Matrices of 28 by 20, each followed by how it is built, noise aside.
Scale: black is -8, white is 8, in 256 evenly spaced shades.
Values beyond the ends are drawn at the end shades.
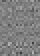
low rank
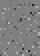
sparse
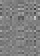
low rank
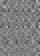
low rank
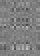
low rank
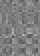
low rank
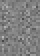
low rank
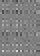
low rank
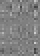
low rank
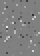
sparse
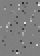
sparse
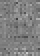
low rank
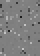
sparse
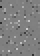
sparse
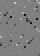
sparse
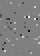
sparse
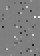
sparse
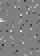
sparse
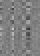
low rank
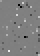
sparse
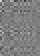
low rank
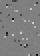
sparse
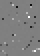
sparse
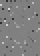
sparse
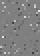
sparse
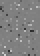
sparse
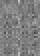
low rank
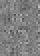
low rank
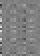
low rank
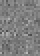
low rank
